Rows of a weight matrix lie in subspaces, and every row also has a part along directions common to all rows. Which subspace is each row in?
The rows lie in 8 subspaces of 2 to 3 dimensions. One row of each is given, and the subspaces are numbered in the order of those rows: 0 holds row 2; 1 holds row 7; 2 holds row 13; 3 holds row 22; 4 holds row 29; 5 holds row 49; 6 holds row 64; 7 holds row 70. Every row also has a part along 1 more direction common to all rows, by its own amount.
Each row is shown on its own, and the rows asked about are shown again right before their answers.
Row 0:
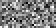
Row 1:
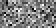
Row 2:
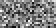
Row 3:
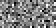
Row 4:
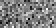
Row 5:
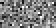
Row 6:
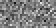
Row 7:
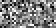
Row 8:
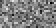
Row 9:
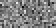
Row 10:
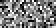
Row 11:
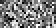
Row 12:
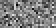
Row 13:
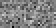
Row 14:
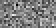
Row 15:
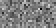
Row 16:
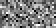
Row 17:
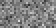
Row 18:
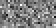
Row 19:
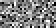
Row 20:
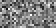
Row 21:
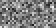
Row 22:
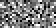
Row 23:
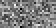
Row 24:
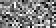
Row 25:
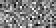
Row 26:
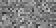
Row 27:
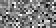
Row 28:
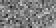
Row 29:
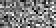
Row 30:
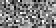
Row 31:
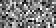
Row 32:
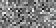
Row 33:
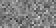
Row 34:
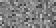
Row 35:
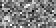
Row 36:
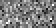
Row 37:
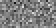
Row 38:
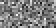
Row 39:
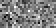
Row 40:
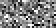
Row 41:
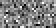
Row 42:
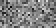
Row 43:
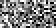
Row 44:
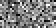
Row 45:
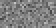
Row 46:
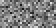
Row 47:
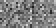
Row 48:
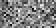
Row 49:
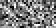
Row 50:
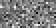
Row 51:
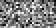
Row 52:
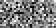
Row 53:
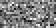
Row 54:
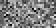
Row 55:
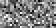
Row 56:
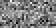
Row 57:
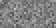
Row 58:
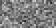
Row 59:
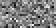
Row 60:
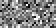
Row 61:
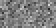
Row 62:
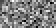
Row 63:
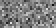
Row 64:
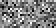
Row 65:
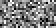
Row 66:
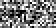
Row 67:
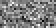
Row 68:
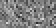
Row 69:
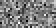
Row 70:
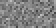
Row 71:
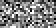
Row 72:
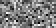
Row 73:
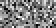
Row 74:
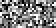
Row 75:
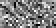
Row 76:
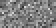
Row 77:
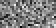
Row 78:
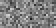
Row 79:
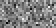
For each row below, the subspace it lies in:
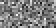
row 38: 3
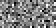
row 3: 3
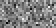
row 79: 5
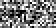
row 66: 2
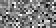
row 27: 3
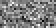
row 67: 2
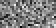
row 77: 3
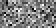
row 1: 6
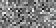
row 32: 6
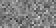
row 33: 1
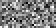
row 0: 1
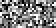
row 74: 1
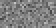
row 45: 7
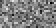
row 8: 4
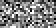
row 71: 0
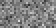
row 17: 4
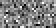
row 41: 0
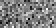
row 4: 5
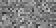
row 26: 6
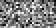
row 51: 0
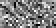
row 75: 5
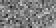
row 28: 5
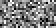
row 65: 2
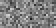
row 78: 0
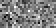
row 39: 1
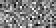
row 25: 0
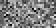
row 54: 6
